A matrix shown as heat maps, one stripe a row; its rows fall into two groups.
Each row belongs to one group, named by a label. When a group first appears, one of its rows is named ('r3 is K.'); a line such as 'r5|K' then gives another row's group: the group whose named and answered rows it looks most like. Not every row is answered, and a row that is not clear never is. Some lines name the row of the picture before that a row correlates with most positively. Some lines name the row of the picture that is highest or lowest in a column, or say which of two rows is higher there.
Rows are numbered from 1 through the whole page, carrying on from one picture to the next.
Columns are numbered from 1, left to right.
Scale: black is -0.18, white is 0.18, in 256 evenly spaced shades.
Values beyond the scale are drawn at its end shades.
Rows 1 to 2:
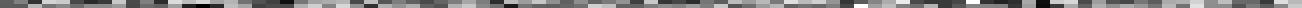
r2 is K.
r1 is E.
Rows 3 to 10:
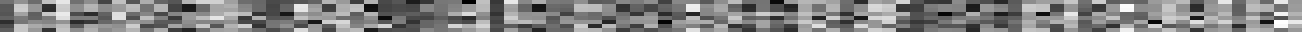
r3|E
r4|K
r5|K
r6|E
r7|E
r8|E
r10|K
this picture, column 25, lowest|7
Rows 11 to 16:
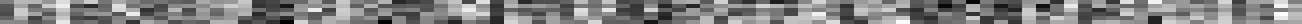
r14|K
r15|E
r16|E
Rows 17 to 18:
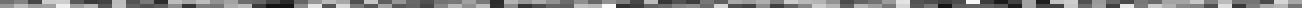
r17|E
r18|K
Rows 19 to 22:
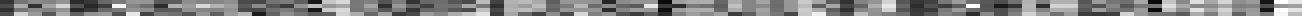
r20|E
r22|K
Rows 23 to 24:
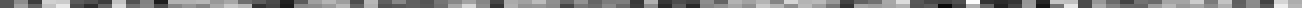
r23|E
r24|E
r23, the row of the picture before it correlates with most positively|20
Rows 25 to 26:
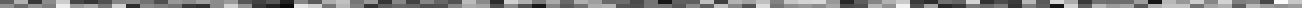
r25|E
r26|K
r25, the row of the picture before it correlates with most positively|23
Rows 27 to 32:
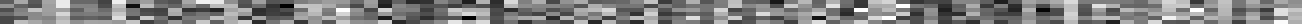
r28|E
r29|K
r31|E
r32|K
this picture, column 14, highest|27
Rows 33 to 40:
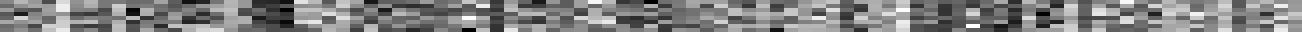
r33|K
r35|E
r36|E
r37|K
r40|E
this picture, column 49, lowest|39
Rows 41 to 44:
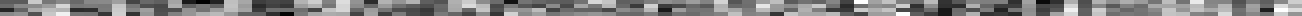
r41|K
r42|K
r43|E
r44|E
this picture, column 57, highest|44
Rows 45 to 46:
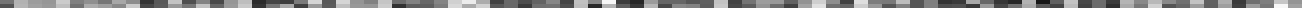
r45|K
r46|K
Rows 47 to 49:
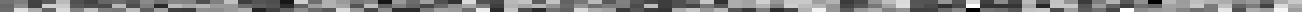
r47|E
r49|K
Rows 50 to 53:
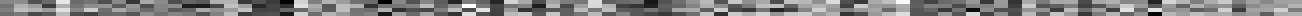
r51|K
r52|K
